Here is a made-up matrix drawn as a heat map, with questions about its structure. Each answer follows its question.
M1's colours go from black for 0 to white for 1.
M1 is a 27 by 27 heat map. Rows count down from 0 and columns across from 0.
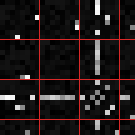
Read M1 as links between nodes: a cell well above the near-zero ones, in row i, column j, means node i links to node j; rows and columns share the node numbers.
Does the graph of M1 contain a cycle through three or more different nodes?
no
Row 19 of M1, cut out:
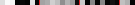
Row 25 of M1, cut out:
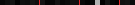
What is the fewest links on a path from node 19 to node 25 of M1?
1
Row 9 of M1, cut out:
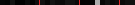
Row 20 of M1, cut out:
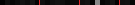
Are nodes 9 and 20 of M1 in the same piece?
yes
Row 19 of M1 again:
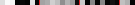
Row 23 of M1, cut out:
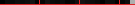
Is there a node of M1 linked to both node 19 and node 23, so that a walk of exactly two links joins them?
no
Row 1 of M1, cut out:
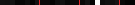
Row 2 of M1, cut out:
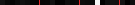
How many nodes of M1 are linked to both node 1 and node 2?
1
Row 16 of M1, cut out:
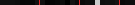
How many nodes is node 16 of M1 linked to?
1
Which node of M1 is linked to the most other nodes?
node 19
